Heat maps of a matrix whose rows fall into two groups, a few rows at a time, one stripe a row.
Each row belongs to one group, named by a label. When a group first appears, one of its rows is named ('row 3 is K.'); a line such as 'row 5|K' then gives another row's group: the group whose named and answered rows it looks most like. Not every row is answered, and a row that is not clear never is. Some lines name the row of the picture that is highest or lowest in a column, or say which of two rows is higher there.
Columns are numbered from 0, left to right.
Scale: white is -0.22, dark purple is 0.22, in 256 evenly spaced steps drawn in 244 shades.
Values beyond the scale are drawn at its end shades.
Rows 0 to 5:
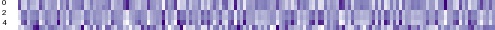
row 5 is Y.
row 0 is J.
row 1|J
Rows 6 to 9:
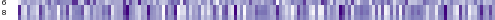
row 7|J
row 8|J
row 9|J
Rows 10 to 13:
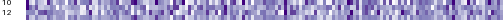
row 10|J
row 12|Y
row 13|J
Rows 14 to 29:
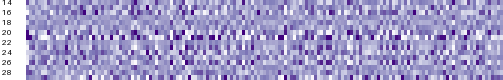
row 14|J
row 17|J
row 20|J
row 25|Y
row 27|J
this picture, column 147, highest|20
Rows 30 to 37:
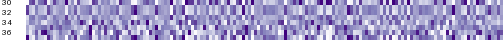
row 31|J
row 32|J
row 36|Y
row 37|J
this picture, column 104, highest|35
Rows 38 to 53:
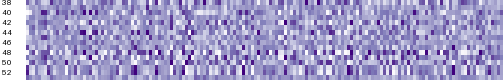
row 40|Y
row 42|Y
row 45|Y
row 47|J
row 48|Y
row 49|Y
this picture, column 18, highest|44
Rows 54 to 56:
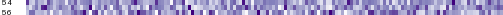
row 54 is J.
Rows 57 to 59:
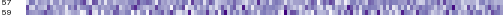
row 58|J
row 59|Y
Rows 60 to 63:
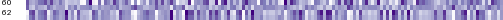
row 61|J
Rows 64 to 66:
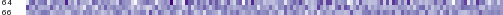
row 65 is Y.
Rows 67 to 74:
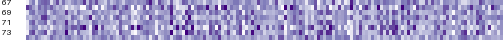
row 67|Y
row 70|Y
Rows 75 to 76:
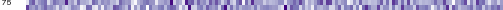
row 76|Y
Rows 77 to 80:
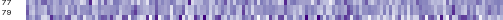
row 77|Y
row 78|J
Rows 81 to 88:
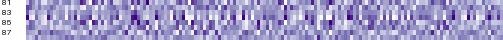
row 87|Y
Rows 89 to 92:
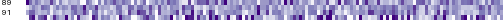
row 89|Y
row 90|Y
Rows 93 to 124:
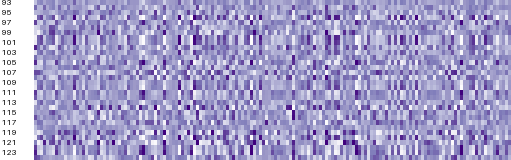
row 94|Y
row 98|Y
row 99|Y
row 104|Y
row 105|J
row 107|Y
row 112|J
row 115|Y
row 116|Y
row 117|Y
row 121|Y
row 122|J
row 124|Y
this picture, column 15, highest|121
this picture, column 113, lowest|114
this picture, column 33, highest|119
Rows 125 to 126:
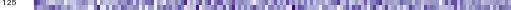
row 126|Y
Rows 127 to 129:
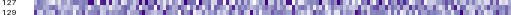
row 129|J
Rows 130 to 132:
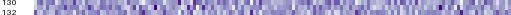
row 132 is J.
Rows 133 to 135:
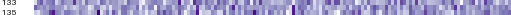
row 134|Y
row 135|Y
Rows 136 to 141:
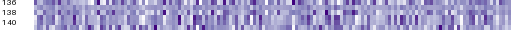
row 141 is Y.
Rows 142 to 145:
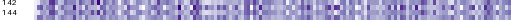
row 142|Y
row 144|Y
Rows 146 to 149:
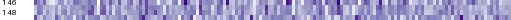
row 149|J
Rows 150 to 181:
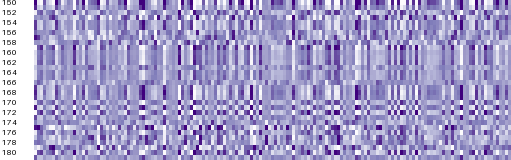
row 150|J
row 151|J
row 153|Y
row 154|J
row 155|J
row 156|Y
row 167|J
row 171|J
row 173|J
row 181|J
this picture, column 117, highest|153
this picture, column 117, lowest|158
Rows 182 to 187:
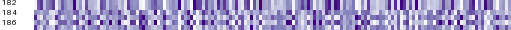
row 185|J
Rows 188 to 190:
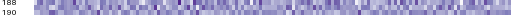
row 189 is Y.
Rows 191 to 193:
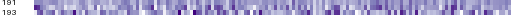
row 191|Y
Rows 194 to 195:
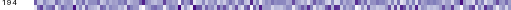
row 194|J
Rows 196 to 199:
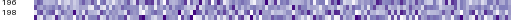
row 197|Y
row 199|J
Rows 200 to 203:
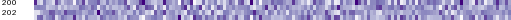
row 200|J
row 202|Y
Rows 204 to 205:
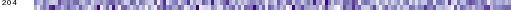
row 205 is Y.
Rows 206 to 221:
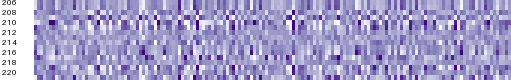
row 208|Y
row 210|Y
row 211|Y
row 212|Y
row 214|Y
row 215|J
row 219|Y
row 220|Y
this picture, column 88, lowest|209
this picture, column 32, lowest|210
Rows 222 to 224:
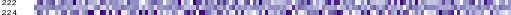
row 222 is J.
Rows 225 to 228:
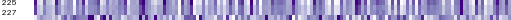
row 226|J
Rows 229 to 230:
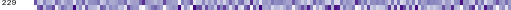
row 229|J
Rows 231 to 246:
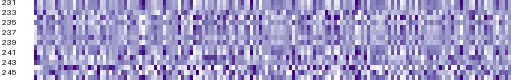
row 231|J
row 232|J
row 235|Y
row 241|J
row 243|Y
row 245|Y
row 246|J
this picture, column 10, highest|244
